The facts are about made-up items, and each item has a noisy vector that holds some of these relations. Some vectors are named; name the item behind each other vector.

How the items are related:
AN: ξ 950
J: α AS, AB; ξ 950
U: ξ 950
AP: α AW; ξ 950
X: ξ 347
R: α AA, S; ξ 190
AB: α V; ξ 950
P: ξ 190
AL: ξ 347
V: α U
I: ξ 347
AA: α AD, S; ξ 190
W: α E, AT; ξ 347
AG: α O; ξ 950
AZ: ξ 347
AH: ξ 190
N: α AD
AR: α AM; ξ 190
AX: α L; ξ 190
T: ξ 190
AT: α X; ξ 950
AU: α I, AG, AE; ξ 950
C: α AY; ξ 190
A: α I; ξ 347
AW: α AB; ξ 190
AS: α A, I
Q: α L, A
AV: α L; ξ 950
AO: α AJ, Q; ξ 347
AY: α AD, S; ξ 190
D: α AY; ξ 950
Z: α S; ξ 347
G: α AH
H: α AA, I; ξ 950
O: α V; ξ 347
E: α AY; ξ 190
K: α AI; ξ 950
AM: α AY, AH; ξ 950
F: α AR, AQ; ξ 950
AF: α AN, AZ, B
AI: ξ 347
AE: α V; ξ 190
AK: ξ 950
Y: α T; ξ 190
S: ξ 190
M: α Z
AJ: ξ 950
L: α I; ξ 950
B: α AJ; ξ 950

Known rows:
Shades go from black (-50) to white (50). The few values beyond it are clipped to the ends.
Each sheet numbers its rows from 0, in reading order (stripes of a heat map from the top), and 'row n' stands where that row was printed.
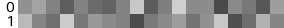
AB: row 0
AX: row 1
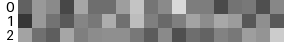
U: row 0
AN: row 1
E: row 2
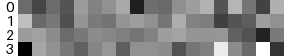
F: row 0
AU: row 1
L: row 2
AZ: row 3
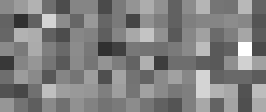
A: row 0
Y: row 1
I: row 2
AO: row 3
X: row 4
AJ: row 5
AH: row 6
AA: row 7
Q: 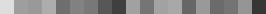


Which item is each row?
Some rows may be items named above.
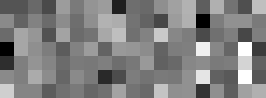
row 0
F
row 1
K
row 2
U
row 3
AZ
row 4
AL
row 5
AO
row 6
J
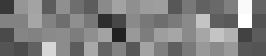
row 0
O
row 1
AO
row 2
AQ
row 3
T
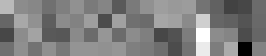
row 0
AV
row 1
AJ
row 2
Z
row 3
S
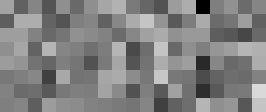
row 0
K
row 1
I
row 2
L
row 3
AW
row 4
AP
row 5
AG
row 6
AT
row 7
AY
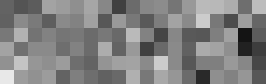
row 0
AR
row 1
B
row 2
AD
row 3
M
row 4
V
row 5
AS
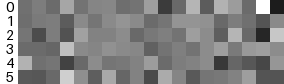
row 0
AF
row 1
AK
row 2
AM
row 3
P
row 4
H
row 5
T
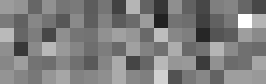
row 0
N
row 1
W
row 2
AU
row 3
G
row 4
AP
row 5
AE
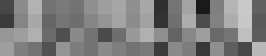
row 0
AI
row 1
AI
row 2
A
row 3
D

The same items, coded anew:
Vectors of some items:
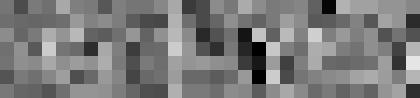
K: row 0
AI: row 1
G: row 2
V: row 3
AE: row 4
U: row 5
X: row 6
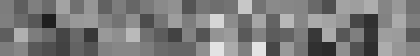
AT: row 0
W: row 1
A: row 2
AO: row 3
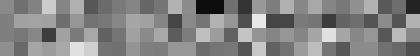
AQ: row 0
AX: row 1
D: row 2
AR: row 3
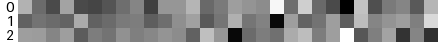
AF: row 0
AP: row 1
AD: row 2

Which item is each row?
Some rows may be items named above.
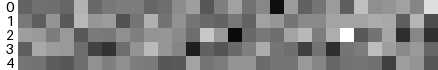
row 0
AP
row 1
AM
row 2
AD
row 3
L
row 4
AL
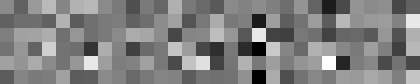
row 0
T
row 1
AP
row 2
AX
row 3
V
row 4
S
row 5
AG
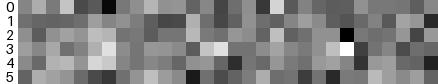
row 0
Q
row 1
AI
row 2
Y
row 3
AY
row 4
AH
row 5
L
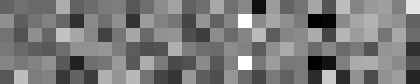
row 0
AP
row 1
AN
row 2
F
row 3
X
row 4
AJ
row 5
I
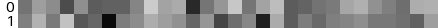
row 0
H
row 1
AS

